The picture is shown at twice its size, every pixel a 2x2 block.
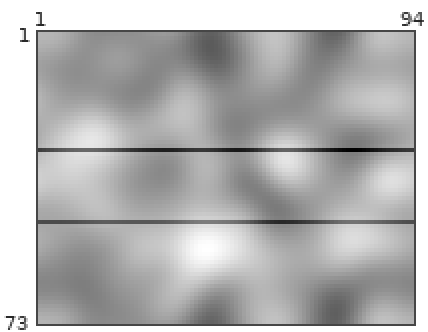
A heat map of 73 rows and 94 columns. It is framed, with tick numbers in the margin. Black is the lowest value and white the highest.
There is no overall slope. The bottom middle is the ninth with the highest average. Rows 30 and 48 differ from the rows beside them.
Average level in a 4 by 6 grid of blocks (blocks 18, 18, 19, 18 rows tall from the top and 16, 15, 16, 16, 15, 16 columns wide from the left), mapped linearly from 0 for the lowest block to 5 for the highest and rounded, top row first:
2 1 0 2 1 4
5 3 2 2 2 2
3 3 5 2 3 5
1 2 4 4 1 2
